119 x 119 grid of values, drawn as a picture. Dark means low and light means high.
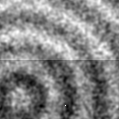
Average level on the scale: 50%. Rings: centred on the bottom left. Lone odd cells: 1, higher than its neighbours. Mirror symmetry: none. Seam: horizontal, 50% of the way down, the top part higher. Ninth with the lowest average: bottom left.
